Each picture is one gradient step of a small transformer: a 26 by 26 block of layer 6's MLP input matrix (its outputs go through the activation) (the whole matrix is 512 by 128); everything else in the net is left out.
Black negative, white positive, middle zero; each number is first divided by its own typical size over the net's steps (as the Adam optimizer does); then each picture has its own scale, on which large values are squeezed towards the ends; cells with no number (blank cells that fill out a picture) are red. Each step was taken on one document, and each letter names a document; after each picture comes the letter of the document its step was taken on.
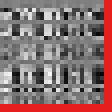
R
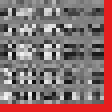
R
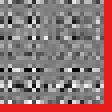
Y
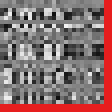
R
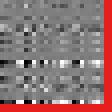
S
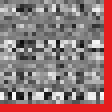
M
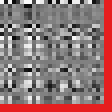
Y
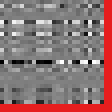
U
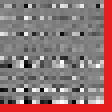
S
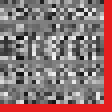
M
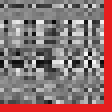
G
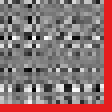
Y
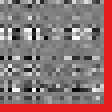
Y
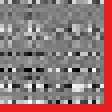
Y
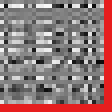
G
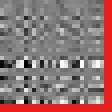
S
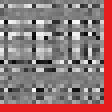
U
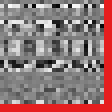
G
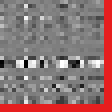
S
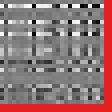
U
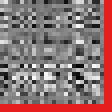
M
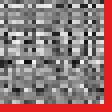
G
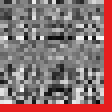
M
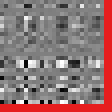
S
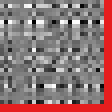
U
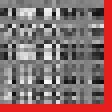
R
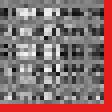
R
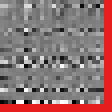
S
